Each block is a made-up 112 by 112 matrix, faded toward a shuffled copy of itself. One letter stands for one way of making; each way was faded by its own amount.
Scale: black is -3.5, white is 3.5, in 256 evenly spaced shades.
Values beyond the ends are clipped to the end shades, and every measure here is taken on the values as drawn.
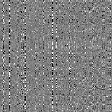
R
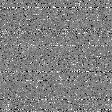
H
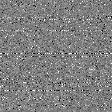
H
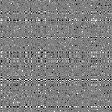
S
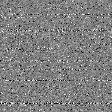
H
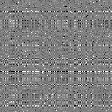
S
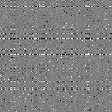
S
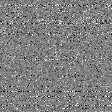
H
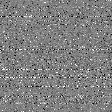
H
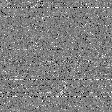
H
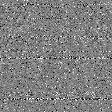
H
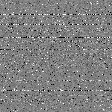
H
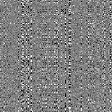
R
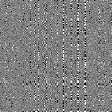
R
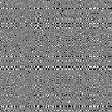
S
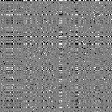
S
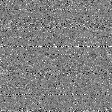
H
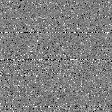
H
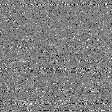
H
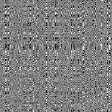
R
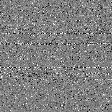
H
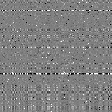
S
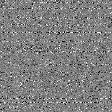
H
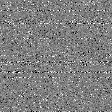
H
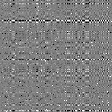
S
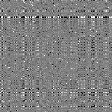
S
